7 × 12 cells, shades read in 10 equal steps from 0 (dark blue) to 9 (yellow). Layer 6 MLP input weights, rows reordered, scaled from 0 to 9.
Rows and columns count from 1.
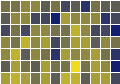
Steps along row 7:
up down down up down up same down up same down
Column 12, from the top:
3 2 0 4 1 0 2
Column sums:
28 37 32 29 32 18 33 42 29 32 26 12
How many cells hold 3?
11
